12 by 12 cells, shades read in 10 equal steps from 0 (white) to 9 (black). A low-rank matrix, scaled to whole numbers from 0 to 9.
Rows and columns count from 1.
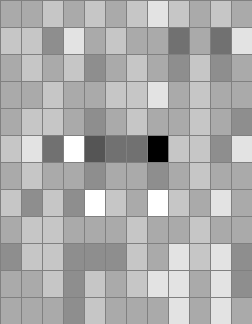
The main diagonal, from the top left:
3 2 3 3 4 5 3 0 3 2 1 3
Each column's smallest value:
2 1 2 0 0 2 2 0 1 2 1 1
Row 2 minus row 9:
-1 0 2 -2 0 -1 1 0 2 1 2 -2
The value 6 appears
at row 6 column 5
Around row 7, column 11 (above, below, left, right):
4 1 2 3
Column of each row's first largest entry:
1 9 5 1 5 8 5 2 1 1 4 4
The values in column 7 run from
2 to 5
